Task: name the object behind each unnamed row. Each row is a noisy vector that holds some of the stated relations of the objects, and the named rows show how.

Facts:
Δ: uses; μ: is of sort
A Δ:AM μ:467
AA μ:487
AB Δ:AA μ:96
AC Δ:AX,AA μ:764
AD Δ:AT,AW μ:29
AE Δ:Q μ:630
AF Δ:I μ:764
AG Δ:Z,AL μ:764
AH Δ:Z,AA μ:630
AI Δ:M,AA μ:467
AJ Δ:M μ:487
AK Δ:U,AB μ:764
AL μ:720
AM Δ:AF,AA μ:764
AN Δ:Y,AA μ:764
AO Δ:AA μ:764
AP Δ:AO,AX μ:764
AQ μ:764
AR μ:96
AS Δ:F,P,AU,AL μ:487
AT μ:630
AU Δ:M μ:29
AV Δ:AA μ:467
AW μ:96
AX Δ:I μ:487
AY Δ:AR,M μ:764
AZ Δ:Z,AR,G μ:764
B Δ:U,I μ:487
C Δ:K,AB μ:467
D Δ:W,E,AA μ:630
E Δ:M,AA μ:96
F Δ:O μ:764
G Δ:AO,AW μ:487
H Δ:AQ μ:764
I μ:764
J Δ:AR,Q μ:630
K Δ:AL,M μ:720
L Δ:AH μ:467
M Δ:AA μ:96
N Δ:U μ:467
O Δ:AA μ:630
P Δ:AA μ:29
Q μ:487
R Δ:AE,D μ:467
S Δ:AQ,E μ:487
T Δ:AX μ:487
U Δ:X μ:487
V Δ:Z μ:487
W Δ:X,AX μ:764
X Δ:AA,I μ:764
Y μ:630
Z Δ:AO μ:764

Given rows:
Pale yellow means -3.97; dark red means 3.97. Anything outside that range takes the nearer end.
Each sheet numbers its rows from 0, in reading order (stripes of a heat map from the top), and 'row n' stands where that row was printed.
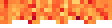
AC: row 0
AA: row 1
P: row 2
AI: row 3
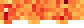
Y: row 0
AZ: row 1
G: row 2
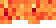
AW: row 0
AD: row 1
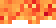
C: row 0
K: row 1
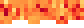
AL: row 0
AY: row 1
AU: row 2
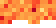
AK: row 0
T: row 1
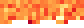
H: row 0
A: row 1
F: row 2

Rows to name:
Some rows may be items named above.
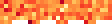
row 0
K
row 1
A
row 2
O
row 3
AA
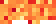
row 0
Z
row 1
AH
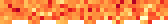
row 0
AY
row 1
AF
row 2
AR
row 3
V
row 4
AX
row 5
F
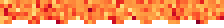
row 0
AT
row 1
AU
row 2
A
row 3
AG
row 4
AB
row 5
AP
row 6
AW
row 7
AM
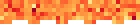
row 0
AJ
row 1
AD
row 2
C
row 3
AS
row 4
E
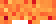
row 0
AN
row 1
AV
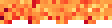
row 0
U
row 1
AB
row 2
C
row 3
AO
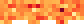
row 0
S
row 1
AQ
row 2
W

